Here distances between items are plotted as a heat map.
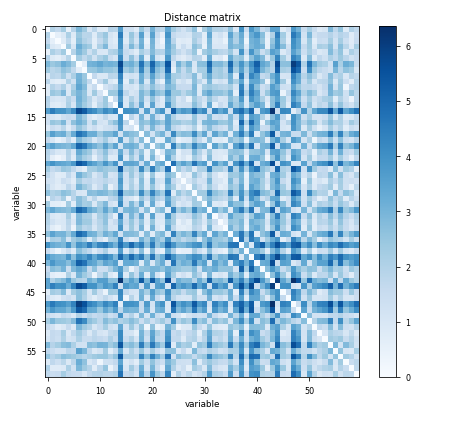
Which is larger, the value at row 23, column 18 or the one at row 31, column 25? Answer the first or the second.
the second
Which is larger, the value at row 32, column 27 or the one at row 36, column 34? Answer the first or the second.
the second
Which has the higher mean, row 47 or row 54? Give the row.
47
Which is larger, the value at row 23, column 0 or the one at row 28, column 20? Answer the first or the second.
the second
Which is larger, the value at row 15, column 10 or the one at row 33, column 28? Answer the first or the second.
the second
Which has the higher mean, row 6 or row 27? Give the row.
6
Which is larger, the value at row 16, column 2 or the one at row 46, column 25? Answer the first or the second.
the first
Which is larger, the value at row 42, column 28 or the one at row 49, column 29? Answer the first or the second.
the first
